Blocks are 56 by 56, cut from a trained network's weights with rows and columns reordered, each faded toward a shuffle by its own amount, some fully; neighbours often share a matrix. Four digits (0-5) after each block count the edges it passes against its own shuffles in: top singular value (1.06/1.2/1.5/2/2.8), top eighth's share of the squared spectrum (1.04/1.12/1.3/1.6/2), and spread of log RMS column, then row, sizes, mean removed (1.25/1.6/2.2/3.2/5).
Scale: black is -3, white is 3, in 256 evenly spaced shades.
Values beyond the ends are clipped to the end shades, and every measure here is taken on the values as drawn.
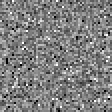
0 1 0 0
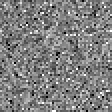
1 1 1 1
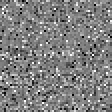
2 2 0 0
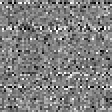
4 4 0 3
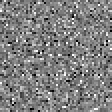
2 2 0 1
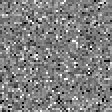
1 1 0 0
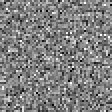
1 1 0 0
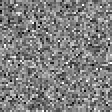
2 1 0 0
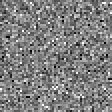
1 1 0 0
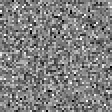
0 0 0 0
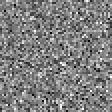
2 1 0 0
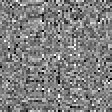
3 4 2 2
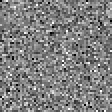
1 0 0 0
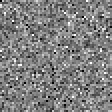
0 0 0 0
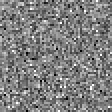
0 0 0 0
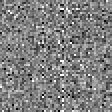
3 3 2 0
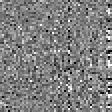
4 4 2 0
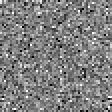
2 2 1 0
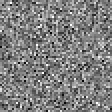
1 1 0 0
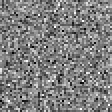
0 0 0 0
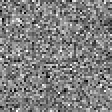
2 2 0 0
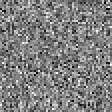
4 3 0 1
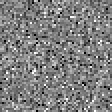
2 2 0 1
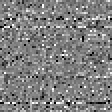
4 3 0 2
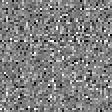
3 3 0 2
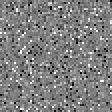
0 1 0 0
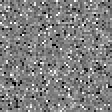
0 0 0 0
